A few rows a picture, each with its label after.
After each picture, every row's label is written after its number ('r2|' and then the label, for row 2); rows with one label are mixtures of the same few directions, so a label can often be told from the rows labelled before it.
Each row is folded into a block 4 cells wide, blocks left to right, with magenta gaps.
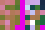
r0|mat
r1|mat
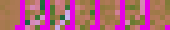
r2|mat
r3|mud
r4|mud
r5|mud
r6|mud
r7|mud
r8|mud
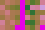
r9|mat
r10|mat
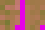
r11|mat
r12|mud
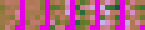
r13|mud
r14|mud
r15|mud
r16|mat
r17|mat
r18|mat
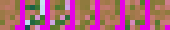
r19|mud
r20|mud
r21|mud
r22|mud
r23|mud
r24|mat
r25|mat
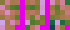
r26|mat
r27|mud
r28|mat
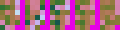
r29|mud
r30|mud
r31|mat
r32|mat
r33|mud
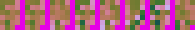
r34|mat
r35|mat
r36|mat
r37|mat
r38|mat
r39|mud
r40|mat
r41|mat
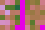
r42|mat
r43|mat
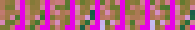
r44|mud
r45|mud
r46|mat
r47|mud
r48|mat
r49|mat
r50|mat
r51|mud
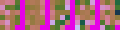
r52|mat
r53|mud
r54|mud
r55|mat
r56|mud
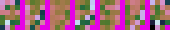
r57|mat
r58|mud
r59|mud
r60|mud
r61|mat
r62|mud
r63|mat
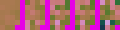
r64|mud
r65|mat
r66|mat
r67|mat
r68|mat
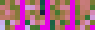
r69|mat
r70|mud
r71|mat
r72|mud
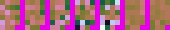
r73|mat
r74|mud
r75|mud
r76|mat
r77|mat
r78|mud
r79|mat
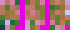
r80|mat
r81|mat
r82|mud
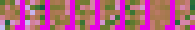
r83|mat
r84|mat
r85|mud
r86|mat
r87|mud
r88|mat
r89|mat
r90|mud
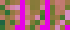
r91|mat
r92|mud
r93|mud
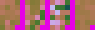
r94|mat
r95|mud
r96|mat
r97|mat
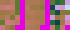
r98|mud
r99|mat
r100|mat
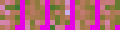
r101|mat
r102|mat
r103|mud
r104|mat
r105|mat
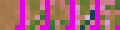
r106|mud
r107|mud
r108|mat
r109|mud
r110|mat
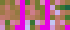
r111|mat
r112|mat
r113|mat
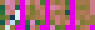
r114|mud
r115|mat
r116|mud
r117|mud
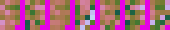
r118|mat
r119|mat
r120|mat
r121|mud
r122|mud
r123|mat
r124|mud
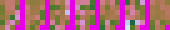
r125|mud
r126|mud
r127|mud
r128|mat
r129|mat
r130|mat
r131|mat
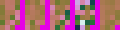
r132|mud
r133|mat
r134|mud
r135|mat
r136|mud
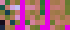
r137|mat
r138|mud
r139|mud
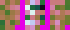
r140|mat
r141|mat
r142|mat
